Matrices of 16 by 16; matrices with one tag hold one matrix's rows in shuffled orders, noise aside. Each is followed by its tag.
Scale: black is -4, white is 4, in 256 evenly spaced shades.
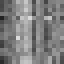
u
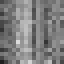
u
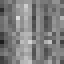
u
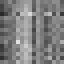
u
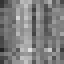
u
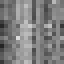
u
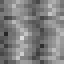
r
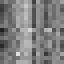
u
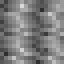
r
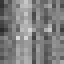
u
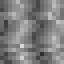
r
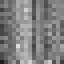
u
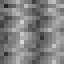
r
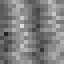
r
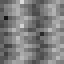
r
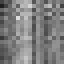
u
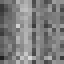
u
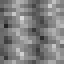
r
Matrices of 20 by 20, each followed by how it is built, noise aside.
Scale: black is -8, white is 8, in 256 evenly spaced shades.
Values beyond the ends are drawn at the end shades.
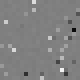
sparse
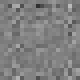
low rank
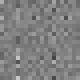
low rank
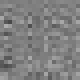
low rank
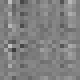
low rank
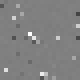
sparse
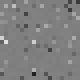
sparse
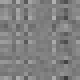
low rank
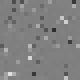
sparse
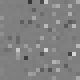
sparse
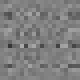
low rank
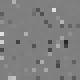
sparse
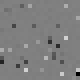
sparse
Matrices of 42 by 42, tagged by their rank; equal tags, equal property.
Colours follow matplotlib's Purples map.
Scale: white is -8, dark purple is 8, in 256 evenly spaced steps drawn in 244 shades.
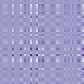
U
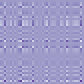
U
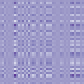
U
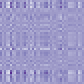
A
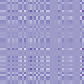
U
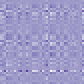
A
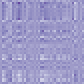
A
